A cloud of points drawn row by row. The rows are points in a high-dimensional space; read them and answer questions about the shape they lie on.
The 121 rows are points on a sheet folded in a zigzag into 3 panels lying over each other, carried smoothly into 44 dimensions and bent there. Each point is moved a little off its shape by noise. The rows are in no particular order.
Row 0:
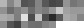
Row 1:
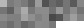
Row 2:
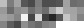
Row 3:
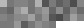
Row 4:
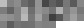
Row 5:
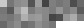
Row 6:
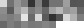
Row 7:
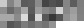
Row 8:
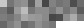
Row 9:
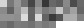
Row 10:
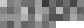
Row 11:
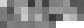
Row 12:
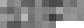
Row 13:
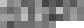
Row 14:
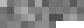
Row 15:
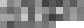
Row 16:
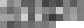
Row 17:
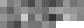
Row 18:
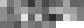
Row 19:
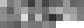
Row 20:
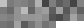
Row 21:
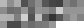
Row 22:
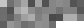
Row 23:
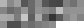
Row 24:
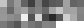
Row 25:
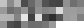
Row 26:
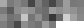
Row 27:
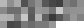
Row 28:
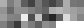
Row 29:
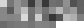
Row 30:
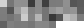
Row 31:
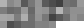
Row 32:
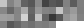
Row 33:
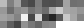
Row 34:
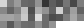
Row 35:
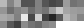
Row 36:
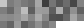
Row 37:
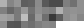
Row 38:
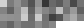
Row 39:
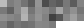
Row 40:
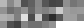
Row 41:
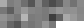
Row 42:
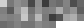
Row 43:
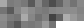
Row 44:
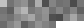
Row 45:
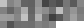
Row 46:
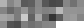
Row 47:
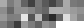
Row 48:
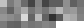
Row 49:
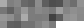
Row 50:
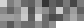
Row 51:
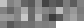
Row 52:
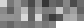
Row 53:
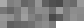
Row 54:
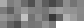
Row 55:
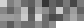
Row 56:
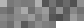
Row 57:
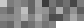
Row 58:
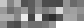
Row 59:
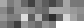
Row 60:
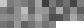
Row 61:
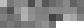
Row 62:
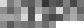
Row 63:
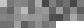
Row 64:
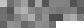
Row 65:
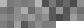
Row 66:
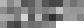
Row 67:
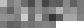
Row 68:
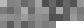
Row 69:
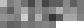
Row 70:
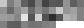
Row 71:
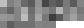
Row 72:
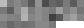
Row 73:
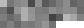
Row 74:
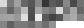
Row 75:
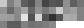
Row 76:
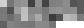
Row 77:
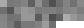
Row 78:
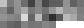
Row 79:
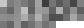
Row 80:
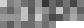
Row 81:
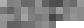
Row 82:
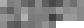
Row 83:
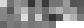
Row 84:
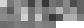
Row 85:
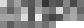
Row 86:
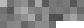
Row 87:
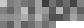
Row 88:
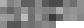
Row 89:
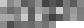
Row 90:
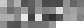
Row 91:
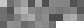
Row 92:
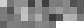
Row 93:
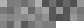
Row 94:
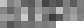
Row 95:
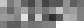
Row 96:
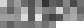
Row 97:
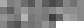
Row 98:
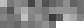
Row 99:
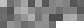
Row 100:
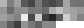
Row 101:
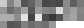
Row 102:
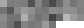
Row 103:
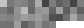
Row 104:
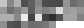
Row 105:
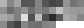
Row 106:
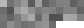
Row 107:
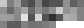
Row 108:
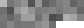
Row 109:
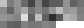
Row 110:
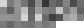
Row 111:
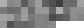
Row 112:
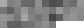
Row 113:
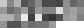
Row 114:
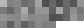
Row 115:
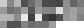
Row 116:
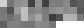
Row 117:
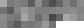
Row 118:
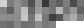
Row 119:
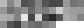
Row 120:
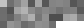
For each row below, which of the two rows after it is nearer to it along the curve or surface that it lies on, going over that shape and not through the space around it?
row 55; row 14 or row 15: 14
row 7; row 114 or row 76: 114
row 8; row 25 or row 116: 116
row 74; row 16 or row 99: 99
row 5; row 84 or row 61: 84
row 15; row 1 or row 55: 1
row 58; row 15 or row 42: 15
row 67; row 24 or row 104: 24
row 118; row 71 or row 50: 50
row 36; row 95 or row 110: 110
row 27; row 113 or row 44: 113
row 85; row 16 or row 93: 93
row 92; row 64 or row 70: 64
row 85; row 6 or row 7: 6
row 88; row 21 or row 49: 49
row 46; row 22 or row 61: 61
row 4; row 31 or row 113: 113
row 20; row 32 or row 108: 108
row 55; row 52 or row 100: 52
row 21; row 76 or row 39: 39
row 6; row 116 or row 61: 116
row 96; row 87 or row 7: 87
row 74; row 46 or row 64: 64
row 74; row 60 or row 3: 60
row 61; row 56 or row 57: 56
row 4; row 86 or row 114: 114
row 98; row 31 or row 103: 103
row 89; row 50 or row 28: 28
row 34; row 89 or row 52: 52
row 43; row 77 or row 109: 77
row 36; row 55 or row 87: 87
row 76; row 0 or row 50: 50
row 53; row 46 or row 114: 46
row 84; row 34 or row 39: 34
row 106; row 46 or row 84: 84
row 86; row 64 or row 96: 64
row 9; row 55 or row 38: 38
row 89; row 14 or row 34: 14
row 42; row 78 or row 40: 78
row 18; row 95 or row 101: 95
